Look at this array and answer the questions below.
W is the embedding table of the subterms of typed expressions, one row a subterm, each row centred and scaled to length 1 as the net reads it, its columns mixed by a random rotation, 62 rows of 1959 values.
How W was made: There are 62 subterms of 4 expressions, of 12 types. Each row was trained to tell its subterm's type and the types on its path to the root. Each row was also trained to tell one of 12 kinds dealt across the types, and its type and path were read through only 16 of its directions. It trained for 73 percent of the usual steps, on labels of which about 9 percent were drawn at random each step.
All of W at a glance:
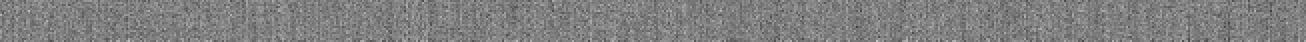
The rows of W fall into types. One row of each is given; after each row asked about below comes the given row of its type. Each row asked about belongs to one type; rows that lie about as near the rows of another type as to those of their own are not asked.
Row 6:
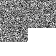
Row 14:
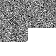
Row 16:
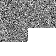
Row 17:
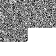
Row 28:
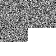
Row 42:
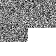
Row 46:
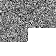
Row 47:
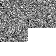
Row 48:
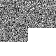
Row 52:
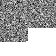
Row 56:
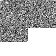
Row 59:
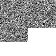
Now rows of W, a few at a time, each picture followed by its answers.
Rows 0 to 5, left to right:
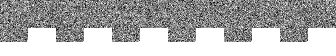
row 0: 28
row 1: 52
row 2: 56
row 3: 14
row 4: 59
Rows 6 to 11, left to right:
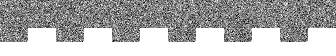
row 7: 48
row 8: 16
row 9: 28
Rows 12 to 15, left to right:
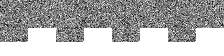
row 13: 47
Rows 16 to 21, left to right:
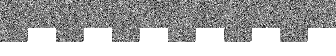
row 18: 42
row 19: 47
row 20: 28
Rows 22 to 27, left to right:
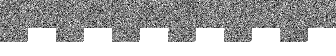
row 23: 6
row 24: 47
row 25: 14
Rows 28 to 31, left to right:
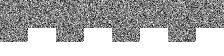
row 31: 52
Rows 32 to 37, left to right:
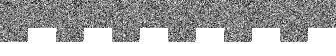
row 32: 48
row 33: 59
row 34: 56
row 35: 42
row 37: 42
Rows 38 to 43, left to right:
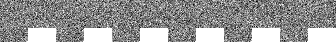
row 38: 14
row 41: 17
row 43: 48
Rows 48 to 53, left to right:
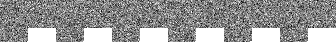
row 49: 52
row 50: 6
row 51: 48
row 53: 52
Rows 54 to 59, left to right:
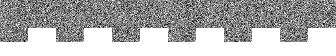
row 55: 59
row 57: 59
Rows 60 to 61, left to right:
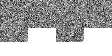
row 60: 47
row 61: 42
